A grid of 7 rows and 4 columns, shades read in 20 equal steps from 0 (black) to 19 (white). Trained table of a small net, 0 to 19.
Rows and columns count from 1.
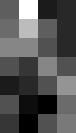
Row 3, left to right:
10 10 6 3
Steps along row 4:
down up down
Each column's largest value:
10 19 10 11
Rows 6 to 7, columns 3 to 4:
0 8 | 6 9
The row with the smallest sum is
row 6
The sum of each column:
43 51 37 43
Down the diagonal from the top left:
7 14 6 6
